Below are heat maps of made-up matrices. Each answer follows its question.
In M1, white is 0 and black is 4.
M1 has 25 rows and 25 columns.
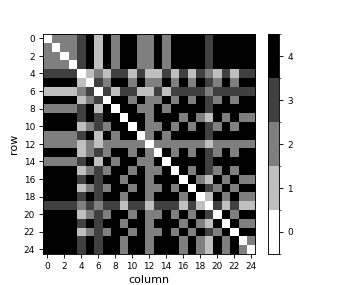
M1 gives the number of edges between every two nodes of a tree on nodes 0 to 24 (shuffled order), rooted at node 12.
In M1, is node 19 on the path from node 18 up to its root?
yes
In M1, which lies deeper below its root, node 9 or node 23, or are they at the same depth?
the same depth
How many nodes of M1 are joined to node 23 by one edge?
1
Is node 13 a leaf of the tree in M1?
yes
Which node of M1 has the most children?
4
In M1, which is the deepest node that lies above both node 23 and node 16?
19
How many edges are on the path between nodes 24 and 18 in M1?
2
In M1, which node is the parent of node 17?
4
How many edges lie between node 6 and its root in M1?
1
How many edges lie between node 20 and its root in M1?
2
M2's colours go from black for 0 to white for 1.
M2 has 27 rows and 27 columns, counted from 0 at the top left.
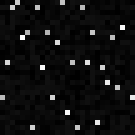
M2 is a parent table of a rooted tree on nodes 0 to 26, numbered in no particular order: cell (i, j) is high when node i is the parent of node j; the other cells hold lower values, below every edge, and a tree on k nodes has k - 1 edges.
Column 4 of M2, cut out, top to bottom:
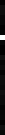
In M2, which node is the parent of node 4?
7
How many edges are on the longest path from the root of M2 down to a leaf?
12
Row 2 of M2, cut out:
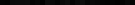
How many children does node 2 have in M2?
0
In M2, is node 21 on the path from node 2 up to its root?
no
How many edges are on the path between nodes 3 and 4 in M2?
5
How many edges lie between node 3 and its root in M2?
6
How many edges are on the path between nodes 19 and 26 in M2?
1
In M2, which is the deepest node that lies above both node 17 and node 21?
12
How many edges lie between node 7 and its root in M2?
8
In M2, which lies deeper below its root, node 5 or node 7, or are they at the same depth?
node 7
